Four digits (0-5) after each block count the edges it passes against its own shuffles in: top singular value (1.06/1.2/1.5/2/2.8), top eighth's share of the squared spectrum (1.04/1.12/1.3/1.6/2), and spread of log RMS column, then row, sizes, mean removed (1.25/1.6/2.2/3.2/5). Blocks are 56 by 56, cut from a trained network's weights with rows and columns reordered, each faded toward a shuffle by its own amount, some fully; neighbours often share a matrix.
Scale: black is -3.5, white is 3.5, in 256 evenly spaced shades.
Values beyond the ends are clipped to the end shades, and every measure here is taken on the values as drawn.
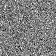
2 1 0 0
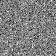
1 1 0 0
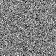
1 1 0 0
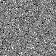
0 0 0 0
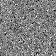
1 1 0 0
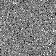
0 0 0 0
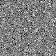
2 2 0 0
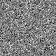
0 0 0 0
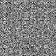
3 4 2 2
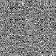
3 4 2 2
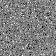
0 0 0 0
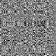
3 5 3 2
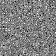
2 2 0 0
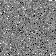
0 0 0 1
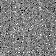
1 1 0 1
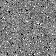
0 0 0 0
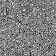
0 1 0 0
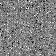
0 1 0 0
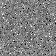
0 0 0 0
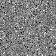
1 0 0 0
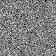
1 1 0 0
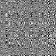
3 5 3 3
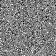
1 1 0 0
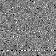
3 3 0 1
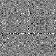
3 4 1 2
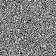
1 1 0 0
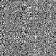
3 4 2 2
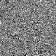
2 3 1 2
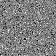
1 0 0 0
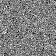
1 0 0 0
